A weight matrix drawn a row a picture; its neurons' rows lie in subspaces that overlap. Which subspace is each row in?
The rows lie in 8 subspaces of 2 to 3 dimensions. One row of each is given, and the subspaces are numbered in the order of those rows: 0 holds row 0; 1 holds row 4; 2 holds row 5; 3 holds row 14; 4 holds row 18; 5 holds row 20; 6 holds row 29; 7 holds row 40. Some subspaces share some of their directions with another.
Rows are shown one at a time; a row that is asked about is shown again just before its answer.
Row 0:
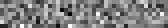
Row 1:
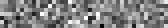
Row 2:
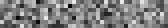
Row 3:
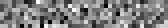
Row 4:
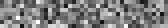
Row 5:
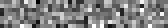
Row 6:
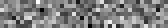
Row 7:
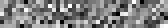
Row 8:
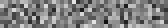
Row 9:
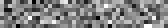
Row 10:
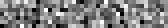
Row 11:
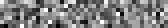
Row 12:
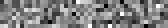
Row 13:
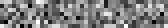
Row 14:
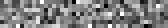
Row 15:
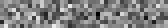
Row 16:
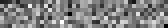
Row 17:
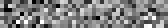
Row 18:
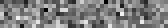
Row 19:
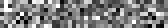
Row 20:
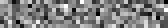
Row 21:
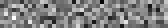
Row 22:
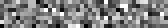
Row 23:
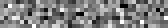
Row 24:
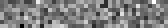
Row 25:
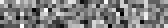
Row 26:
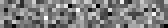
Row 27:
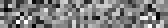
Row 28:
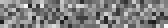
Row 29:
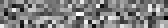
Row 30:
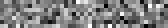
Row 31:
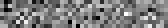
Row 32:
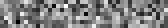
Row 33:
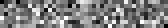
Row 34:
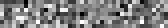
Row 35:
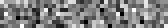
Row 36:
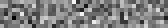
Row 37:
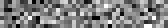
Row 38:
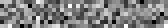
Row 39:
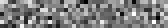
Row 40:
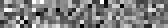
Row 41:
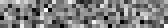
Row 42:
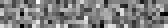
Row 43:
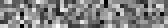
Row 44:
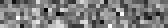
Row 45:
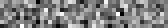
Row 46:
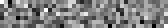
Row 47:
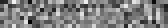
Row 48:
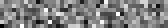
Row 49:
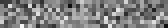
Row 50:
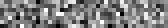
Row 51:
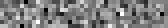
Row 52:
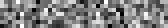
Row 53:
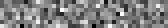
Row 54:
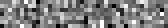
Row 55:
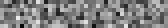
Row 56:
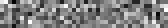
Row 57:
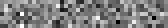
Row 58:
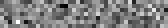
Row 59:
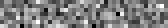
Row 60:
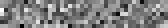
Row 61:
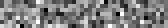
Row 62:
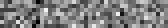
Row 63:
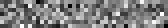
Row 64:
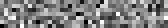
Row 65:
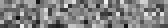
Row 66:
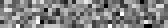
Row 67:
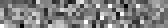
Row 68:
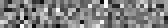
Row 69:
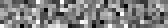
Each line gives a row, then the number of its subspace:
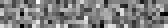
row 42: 2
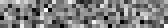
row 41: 0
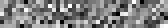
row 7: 4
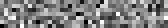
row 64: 6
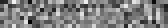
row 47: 5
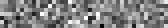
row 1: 2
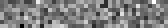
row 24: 0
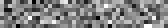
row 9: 3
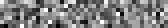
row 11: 5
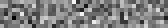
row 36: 6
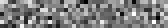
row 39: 5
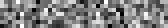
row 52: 4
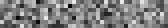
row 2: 1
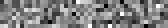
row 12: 3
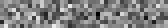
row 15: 2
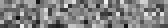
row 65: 1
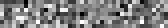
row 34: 4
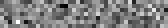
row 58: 5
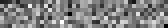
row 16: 0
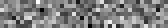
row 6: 3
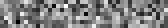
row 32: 5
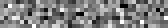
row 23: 6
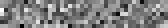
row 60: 4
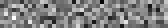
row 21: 6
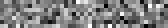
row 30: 3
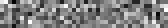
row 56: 5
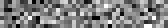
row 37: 3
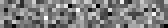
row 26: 1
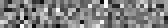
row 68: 7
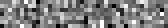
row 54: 2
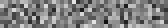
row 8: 6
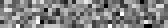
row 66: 3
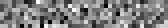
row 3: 0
